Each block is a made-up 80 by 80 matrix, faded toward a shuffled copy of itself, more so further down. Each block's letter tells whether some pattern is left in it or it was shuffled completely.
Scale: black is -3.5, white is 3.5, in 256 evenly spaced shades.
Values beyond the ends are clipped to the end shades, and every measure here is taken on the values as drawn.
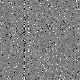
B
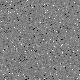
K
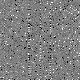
B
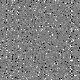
B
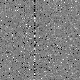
B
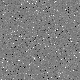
K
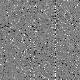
B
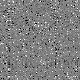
B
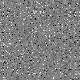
B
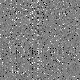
B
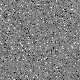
K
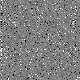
B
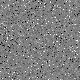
K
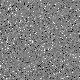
K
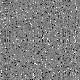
B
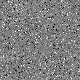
K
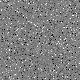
K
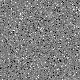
K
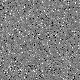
K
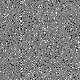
B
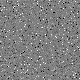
K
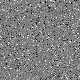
K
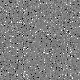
B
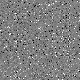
B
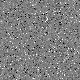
K
